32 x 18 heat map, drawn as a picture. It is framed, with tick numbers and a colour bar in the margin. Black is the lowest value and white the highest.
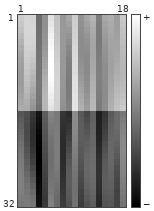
The grain runs up and down. The ninth with the highest average is the top left. A horizontal seam about 50% of the way down splits the table, and the top part is higher. The top right is the smoothest part.
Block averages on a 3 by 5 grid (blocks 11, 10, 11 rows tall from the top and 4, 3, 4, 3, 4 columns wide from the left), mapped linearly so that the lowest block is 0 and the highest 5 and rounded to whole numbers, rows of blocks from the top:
4 5 3 3 4 | 1 3 2 1 2 | 0 1 0 0 1
